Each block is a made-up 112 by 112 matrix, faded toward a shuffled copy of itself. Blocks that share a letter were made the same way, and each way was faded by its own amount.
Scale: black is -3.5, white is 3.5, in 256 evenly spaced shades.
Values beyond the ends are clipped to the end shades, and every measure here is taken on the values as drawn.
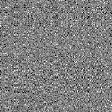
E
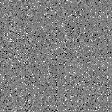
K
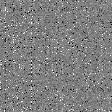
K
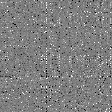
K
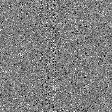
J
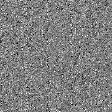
J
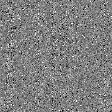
J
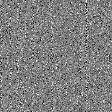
J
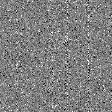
J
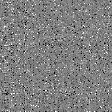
K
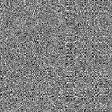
E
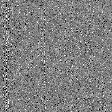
J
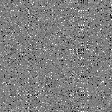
K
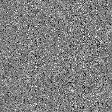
J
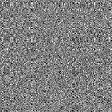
E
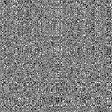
E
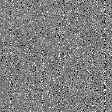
J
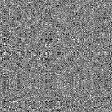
E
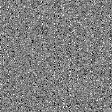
J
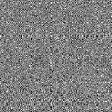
E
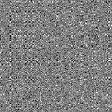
E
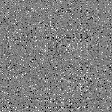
K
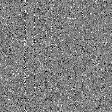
J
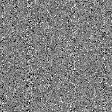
J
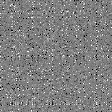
K
